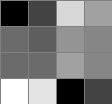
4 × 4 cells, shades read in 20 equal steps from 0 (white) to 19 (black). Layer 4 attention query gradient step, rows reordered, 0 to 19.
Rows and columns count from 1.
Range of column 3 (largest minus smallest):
16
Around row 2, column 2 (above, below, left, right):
14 11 11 8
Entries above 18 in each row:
1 0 0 1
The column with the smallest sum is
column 3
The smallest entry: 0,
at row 4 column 1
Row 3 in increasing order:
7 9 11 11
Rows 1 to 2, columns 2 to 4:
14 3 7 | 12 8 9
